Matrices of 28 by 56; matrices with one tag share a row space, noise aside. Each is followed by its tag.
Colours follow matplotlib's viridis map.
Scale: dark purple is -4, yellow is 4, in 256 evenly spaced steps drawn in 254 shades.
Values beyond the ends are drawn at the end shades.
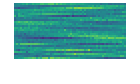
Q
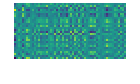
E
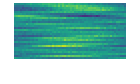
Q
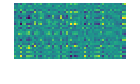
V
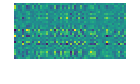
E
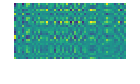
E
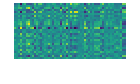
V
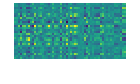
V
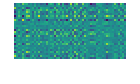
E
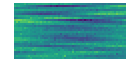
Q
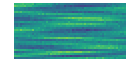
Q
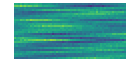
Q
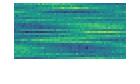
Q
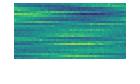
Q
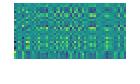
E
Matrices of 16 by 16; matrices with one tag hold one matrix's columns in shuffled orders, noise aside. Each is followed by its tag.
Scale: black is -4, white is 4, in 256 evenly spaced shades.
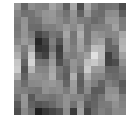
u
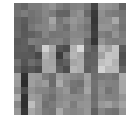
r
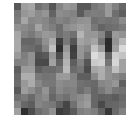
u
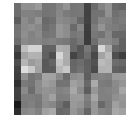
r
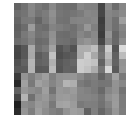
r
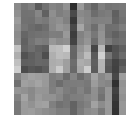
r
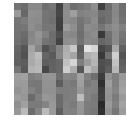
r
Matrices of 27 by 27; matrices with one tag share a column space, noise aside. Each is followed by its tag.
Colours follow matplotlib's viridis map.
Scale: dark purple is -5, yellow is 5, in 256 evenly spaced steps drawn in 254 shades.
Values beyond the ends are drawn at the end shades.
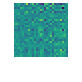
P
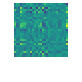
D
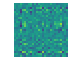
D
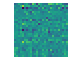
P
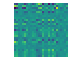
P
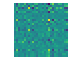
P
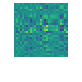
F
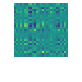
D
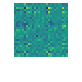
D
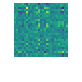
D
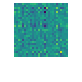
D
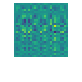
F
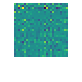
P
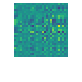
F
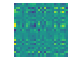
D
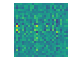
F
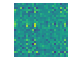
D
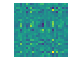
D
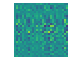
F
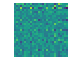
P
